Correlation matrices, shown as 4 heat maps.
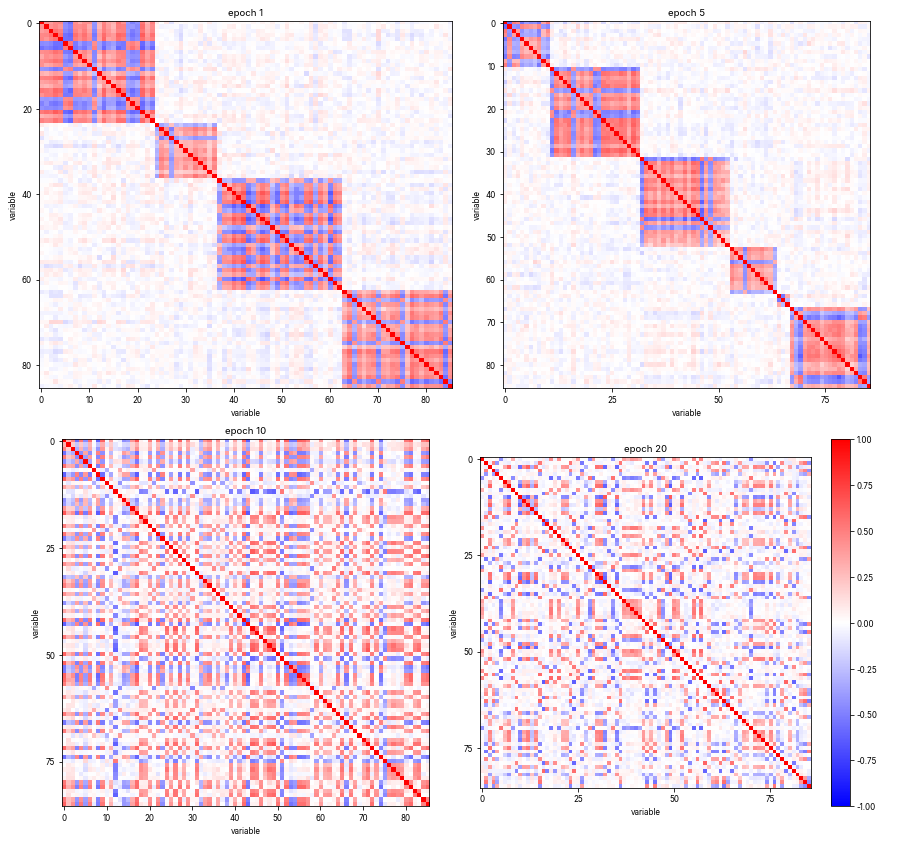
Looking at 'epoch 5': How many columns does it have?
86
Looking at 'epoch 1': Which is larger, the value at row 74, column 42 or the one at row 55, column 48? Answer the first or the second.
the first
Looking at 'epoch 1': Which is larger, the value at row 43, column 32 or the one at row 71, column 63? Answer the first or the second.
the second
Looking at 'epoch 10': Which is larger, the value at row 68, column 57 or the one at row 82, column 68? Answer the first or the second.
the first
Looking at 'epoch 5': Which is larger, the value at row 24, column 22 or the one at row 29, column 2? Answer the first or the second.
the second
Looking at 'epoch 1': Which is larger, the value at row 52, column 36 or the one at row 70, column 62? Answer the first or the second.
the second
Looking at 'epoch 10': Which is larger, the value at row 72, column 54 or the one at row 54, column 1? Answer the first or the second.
the second
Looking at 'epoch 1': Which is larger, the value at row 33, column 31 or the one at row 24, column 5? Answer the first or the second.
the first
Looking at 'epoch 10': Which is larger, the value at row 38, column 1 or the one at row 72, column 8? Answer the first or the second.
the first
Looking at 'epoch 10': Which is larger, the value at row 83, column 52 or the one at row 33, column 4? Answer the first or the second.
the second
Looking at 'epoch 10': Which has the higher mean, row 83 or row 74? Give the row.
83
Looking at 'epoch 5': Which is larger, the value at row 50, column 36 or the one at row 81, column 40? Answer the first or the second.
the first
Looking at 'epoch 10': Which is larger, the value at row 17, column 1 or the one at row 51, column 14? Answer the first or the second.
the first
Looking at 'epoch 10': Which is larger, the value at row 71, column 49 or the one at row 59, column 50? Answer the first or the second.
the first
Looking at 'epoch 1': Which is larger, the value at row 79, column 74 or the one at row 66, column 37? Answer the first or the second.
the first
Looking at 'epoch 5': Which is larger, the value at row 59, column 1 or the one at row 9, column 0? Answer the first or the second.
the second
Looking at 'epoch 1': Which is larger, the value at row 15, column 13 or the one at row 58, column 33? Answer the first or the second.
the first
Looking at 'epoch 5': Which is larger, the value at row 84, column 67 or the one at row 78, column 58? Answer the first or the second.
the second
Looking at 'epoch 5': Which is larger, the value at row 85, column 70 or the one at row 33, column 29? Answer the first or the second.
the first
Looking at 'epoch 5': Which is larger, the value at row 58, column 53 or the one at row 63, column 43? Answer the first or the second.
the first
